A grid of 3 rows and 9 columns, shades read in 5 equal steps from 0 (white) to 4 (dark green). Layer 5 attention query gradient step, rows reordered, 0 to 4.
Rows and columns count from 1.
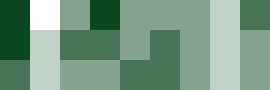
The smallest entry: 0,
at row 1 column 2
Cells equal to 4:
3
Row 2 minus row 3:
1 0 1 1 -1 0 0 0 0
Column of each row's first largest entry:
1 1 1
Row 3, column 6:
3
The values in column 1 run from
3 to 4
